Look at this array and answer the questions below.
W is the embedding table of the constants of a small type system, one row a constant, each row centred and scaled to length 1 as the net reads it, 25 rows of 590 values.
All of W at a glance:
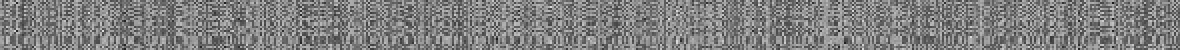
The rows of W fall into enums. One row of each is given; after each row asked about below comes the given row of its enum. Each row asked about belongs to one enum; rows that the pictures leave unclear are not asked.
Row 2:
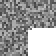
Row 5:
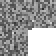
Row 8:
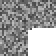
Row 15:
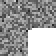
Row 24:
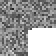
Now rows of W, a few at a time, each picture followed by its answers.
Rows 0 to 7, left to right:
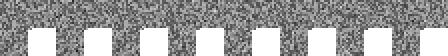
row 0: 2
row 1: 15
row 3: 5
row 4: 8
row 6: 24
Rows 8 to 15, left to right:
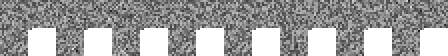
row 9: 15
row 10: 24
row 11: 8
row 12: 8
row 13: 5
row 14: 2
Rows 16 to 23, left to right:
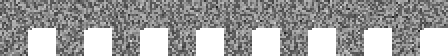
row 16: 2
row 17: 8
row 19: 5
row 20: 5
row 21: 5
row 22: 24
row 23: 15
